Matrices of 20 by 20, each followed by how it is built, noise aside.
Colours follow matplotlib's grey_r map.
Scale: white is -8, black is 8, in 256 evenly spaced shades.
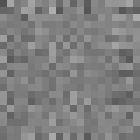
low rank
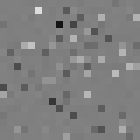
sparse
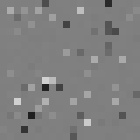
sparse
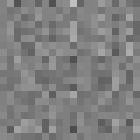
low rank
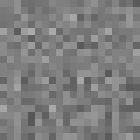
low rank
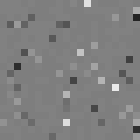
sparse
